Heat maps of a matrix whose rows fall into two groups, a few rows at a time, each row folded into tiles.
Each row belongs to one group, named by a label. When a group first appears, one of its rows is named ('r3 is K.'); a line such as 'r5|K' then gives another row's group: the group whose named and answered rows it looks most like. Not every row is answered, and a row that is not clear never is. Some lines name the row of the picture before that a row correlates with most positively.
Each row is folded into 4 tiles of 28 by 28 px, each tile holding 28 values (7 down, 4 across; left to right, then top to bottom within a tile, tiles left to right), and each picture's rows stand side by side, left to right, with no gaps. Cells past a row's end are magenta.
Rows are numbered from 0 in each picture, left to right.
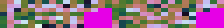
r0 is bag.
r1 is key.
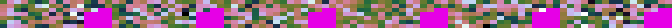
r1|key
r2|bag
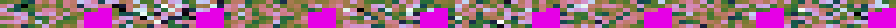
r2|bag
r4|bag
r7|key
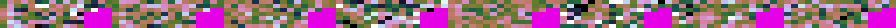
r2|key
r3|key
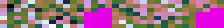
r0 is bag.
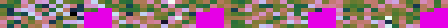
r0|key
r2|key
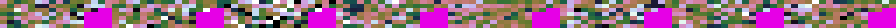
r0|key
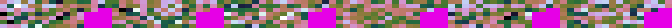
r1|key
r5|key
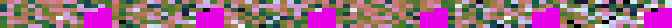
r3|key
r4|bag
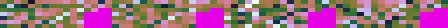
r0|bag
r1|bag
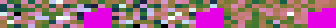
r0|bag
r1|bag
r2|bag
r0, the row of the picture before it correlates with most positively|0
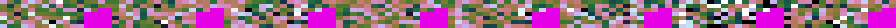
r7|bag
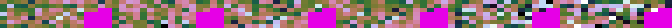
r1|bag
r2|key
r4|key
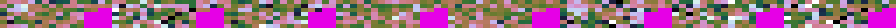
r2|key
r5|bag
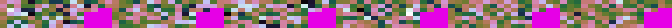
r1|key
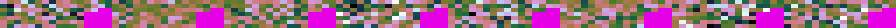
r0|key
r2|key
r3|bag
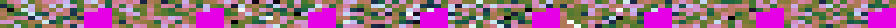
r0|key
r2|key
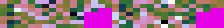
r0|key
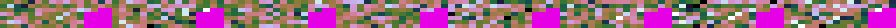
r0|bag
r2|key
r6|bag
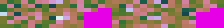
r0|bag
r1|key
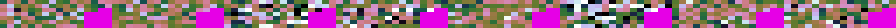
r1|key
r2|key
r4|bag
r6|bag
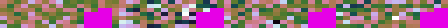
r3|bag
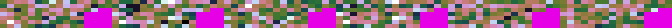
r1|bag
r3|bag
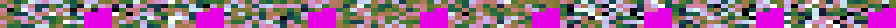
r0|key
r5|key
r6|key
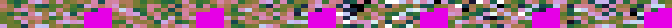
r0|key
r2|key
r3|bag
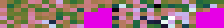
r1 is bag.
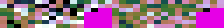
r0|key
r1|key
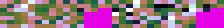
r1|bag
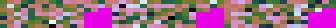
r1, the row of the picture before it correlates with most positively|0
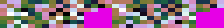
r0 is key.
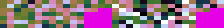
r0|bag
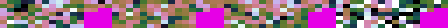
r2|key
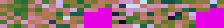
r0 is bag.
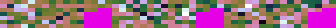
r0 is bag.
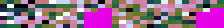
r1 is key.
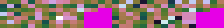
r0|bag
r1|bag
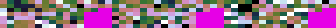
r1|bag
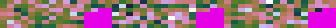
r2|key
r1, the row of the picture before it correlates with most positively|2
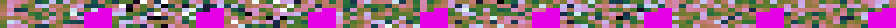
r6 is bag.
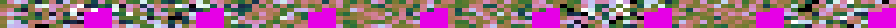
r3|key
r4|key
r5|key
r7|bag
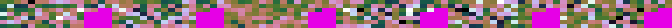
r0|bag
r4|key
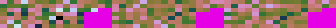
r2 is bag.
